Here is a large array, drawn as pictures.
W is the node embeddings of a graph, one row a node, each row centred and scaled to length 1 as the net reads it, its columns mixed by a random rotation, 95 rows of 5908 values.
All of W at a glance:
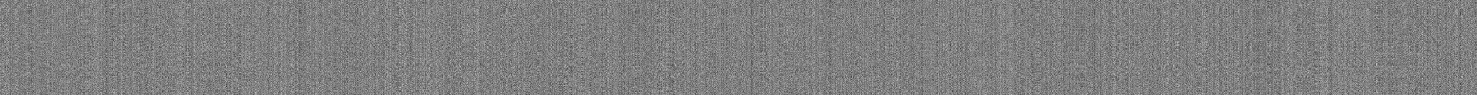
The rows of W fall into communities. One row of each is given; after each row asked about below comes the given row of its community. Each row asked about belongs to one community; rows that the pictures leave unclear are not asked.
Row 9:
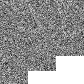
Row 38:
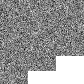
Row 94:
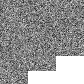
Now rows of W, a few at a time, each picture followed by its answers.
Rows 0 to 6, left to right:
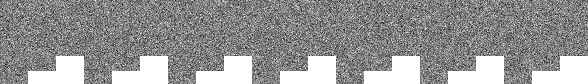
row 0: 9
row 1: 38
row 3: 9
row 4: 94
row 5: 94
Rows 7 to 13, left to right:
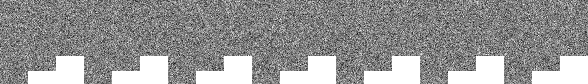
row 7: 94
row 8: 38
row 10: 9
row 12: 9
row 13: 9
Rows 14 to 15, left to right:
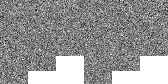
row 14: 9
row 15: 94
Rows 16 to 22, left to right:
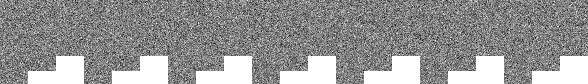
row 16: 9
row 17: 38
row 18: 94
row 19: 9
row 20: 94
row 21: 9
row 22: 94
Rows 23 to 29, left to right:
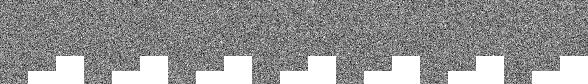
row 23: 9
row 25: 38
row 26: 9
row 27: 9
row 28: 94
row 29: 9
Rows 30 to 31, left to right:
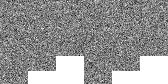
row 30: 9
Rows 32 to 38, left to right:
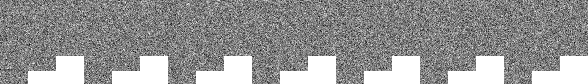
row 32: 38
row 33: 9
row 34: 9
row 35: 94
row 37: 94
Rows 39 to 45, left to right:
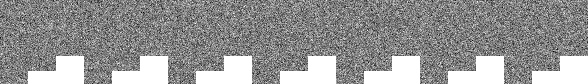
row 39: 9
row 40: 38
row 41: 9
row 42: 9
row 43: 94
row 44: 9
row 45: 9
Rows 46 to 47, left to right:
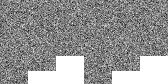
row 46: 94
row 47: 94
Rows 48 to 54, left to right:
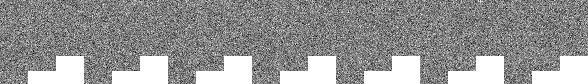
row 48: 38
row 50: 9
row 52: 94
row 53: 94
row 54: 94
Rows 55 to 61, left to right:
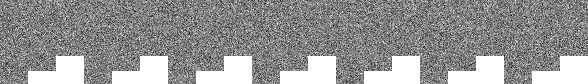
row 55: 9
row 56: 94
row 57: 38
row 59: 94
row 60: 9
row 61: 38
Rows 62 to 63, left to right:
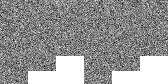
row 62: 9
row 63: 38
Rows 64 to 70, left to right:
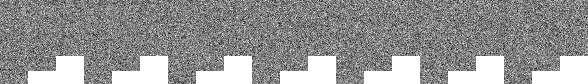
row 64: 38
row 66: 94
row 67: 94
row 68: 9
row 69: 9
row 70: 94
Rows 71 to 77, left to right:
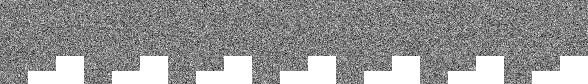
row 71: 38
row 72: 94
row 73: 38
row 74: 38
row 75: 9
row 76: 94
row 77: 9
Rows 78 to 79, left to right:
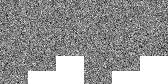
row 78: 38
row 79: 9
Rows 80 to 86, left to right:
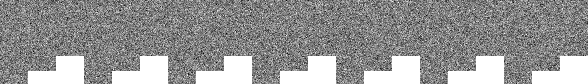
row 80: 38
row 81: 94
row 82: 38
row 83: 9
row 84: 9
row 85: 38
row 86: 9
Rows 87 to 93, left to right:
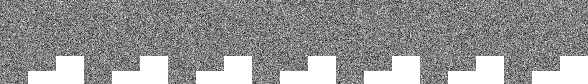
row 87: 94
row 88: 9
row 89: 94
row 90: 38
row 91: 38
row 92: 94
